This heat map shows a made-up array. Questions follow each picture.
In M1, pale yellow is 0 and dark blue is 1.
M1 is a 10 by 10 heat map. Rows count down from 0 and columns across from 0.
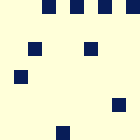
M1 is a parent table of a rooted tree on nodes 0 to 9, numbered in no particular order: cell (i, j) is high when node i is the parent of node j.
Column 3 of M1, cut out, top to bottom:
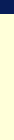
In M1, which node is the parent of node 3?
0
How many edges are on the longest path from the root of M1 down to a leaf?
2
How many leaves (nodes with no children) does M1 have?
5
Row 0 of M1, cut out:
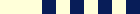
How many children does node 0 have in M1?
4
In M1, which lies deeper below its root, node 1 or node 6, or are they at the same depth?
the same depth
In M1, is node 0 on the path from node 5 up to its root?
yes
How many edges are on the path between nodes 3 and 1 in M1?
3
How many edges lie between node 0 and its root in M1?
0
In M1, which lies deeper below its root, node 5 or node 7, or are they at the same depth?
the same depth
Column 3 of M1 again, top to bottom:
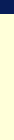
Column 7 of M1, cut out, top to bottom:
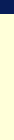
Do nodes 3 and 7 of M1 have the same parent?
yes
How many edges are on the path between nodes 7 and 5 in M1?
2
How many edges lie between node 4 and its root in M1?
2
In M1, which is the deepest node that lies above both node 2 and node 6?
3
